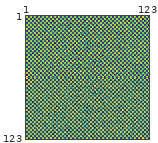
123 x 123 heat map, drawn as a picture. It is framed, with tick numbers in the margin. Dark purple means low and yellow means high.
Average level on the scale: 50%. Mirror symmetry: top to bottom. Histogram: two levels. Grain: checkered. Slope: none.
